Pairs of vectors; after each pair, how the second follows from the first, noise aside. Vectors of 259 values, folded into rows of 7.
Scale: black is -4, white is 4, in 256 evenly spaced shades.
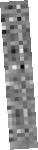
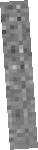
shrunk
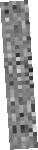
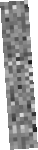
negated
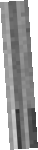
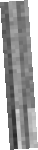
negated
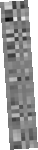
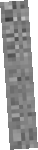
shrunk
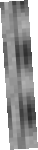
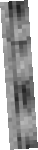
wrapped around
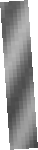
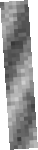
negated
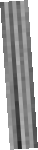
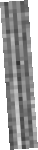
negated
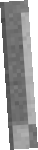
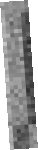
negated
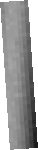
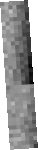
wrapped around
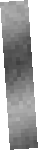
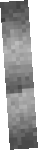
wrapped around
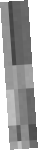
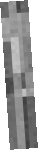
wrapped around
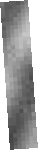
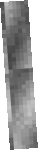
wrapped around
